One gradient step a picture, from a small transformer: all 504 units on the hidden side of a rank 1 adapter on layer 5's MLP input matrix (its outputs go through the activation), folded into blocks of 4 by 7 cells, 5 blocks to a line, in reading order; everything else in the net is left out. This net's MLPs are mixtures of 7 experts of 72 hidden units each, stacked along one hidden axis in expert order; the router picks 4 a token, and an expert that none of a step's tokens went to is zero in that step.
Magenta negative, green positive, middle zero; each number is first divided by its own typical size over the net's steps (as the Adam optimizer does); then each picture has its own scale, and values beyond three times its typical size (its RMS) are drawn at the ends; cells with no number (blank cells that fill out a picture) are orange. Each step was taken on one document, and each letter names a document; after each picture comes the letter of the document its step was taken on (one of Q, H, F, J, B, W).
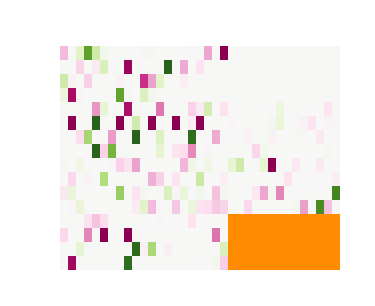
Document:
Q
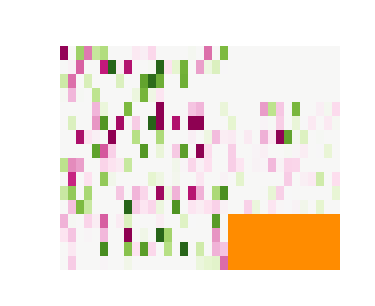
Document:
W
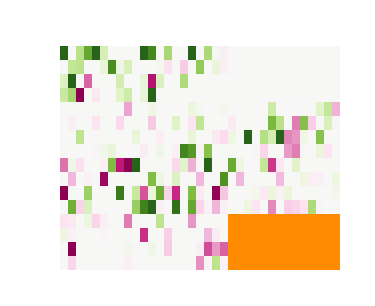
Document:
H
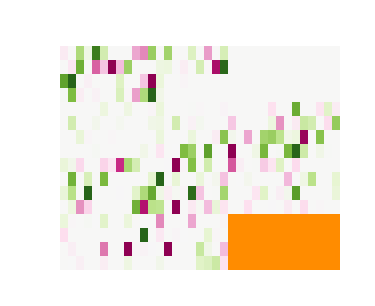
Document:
H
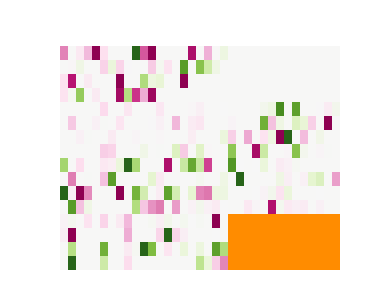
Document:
W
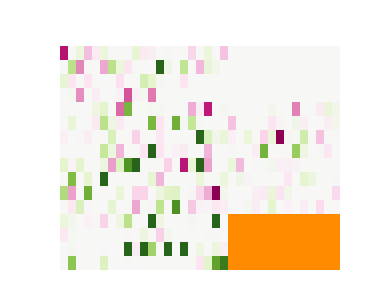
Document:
Q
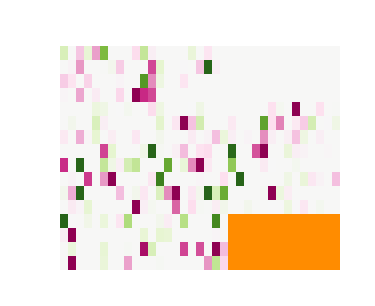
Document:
W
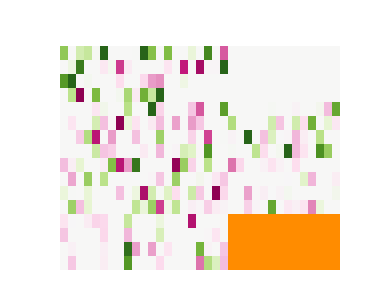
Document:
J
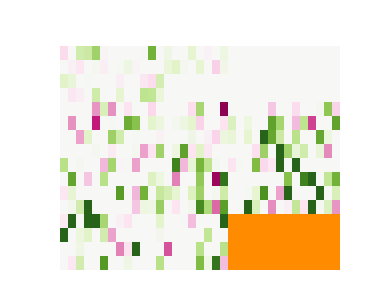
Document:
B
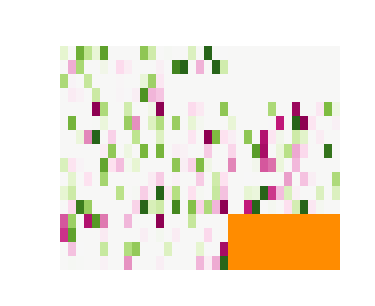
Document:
J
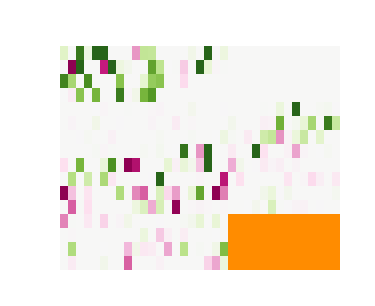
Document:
H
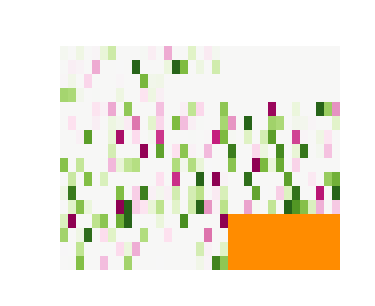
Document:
B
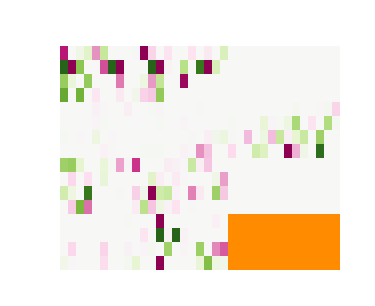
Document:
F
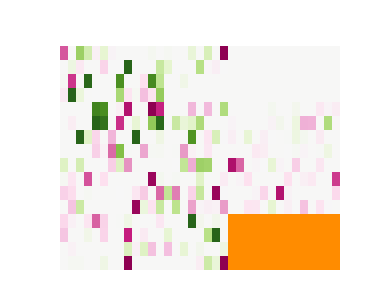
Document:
Q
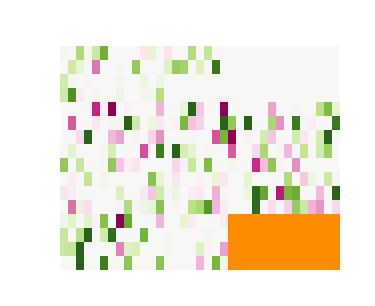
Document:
B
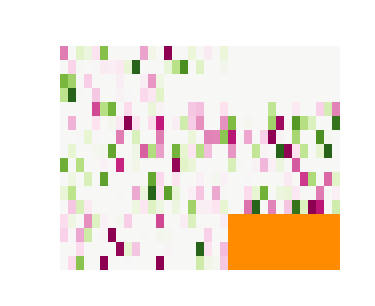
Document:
B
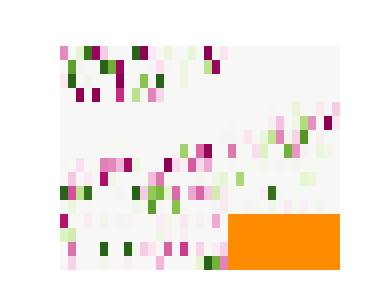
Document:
W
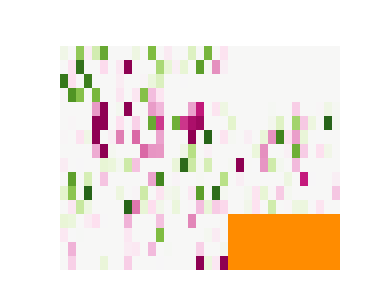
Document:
W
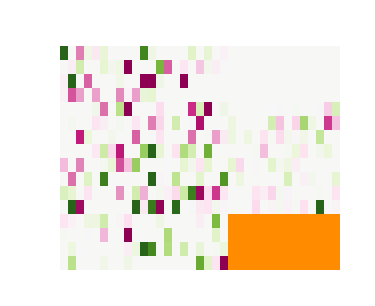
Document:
Q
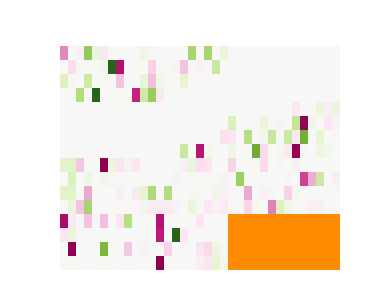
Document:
F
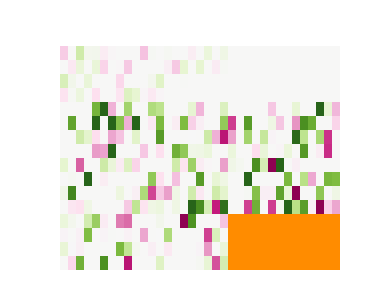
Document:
B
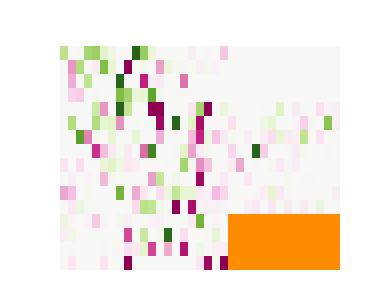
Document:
Q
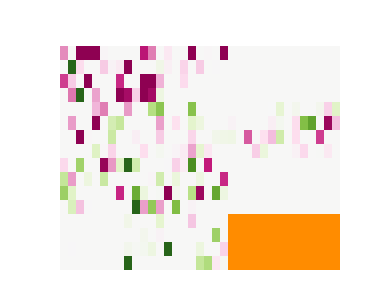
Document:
H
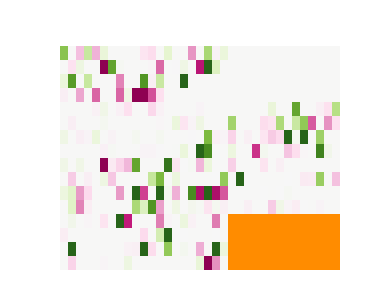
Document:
W
